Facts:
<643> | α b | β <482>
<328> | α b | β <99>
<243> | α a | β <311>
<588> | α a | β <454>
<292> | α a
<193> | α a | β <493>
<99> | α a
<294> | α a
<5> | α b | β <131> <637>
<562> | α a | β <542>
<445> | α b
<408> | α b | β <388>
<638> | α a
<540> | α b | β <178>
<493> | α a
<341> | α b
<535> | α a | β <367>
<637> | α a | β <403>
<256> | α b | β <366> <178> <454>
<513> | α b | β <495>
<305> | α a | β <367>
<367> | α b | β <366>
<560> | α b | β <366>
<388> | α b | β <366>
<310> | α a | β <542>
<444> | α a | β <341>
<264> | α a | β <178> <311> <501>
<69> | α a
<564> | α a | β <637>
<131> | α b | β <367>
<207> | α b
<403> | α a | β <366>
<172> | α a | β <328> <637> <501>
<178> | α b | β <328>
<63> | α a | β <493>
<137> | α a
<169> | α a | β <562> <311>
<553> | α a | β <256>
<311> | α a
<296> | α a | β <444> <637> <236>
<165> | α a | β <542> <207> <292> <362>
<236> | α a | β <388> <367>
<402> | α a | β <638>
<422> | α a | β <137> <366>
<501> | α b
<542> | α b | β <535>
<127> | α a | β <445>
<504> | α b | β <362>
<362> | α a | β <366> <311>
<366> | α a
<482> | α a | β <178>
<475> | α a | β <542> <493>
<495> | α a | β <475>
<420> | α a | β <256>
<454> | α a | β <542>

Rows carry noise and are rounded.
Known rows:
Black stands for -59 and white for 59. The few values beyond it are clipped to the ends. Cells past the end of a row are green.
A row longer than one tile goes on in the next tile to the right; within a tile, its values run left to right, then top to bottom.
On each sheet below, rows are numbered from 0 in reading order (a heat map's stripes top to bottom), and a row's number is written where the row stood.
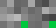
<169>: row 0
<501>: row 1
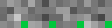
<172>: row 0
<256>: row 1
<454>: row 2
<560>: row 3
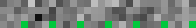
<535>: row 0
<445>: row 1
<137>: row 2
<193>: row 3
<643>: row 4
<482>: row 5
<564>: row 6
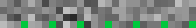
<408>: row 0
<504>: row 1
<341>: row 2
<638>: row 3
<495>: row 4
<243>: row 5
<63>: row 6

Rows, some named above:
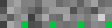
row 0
<444>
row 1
<99>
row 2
<454>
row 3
<264>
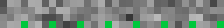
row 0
<296>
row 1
<513>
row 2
<493>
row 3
<564>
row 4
<131>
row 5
<169>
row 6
<137>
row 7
<504>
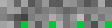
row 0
<513>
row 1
<403>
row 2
<422>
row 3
<637>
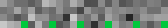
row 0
<5>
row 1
<402>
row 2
<127>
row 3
<366>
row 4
<367>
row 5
<362>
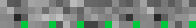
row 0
<542>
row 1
<165>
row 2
<402>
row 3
<311>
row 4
<388>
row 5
<542>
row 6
<403>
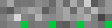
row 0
<264>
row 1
<562>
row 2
<292>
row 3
<207>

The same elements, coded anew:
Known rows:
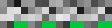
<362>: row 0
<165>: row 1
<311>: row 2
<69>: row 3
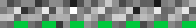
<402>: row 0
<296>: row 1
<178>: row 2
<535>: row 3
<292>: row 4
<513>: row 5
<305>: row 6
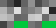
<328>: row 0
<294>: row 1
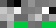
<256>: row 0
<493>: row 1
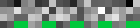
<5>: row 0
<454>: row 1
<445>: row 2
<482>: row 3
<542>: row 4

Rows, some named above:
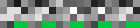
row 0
<362>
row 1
<366>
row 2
<482>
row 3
<637>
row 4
<366>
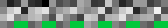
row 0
<366>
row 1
<388>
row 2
<131>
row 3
<454>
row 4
<366>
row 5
<172>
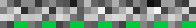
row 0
<243>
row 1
<444>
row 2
<501>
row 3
<264>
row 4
<243>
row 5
<403>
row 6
<562>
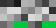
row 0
<367>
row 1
<169>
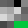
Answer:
<504>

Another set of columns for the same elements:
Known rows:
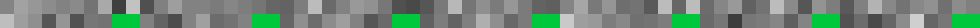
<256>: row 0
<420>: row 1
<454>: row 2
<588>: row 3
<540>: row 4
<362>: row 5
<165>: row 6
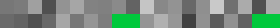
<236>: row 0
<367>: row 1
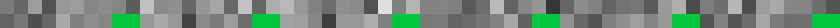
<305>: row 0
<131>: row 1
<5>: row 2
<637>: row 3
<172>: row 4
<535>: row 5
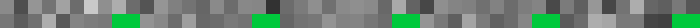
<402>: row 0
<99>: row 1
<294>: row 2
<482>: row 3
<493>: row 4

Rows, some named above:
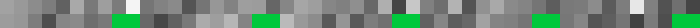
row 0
<504>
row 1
<296>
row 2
<256>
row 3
<535>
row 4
<366>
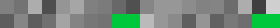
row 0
<535>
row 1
<256>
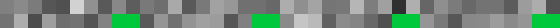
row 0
<311>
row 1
<562>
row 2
<542>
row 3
<172>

